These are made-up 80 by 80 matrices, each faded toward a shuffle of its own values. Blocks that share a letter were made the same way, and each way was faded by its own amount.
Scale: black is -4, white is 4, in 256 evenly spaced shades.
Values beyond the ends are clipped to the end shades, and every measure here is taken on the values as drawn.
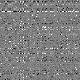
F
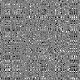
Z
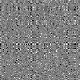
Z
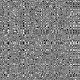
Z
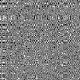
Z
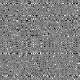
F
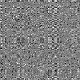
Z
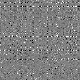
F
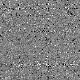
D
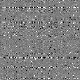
F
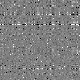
F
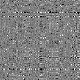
F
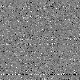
D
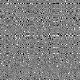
F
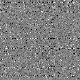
D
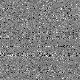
D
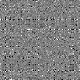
F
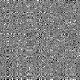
Z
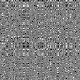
Z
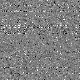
D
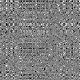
Z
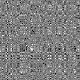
Z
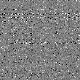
D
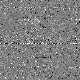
D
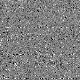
D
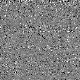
D
